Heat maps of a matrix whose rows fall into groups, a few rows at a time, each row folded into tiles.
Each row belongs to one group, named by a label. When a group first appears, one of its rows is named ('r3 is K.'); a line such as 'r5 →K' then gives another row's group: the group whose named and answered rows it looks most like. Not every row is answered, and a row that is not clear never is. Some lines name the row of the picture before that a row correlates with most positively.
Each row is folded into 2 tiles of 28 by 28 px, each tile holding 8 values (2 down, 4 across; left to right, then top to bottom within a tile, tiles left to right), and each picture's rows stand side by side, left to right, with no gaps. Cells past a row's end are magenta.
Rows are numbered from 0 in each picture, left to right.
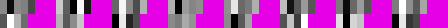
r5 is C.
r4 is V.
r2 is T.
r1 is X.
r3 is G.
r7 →T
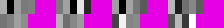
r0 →G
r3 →C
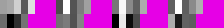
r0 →V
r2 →T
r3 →V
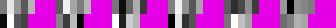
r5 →G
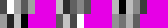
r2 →G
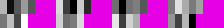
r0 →C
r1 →X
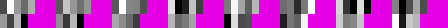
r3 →X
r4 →T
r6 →X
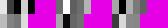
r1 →V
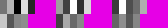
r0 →X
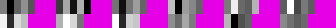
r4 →V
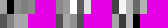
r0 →G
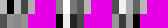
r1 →T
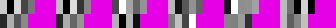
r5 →X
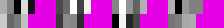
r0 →X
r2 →T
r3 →G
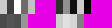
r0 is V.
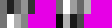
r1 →T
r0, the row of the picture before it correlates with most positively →1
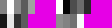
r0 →T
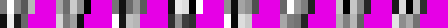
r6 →G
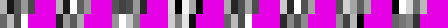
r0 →C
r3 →G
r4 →C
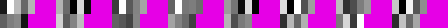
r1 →X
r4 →X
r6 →C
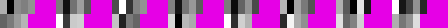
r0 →G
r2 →V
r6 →X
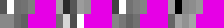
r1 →C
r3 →G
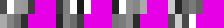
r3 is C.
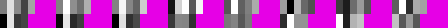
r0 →T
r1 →T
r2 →T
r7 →V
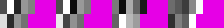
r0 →V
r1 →V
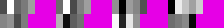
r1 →V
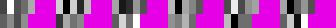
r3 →G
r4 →V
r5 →C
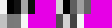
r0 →X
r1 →C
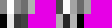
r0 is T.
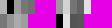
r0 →G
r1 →T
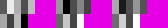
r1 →C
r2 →C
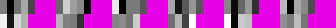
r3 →C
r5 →G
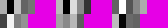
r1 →G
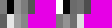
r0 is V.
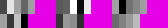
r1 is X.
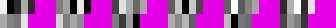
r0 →X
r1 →X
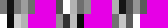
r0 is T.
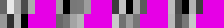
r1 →G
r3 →X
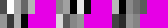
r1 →X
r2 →G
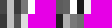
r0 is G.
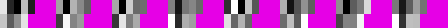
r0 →X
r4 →V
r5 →C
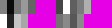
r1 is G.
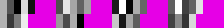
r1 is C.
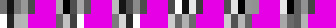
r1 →C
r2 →C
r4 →V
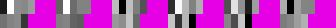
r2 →G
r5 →G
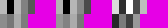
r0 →G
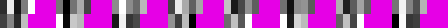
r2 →T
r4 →C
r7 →T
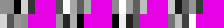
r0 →X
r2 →T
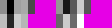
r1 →C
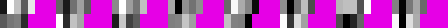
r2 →T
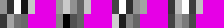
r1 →V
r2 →V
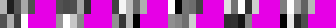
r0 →C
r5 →T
